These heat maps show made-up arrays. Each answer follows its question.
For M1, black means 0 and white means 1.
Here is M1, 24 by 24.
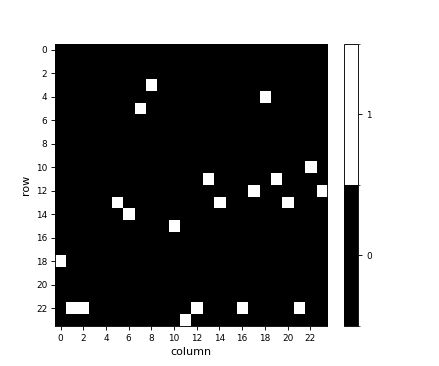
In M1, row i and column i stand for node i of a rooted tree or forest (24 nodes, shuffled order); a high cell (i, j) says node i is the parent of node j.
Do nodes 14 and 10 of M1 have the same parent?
no
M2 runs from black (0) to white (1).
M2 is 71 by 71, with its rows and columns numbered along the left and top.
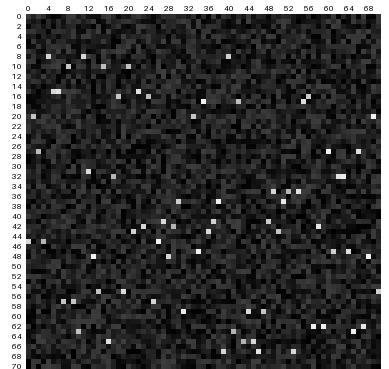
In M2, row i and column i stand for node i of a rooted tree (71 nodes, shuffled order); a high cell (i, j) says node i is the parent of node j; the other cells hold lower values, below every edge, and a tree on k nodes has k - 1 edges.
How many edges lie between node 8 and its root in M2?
3
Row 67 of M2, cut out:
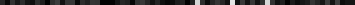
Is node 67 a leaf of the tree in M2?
no
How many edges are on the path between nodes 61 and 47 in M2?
1
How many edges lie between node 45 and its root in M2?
3
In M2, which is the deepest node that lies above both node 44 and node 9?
62
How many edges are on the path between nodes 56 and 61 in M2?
8
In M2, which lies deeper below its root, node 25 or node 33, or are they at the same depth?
node 33
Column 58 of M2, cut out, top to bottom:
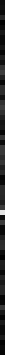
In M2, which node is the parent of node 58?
42
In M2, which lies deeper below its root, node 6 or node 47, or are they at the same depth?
node 6
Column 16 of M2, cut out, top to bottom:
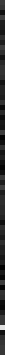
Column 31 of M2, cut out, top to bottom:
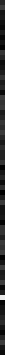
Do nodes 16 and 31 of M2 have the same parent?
no
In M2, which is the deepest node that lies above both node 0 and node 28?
63
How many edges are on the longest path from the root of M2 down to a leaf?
4
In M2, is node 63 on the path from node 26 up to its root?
yes
